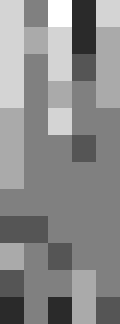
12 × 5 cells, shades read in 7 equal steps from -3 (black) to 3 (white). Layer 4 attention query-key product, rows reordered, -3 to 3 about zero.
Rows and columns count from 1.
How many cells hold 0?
29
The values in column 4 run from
-2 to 1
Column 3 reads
3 2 2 1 2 0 0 0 0 -1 0 -2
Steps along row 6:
down same down up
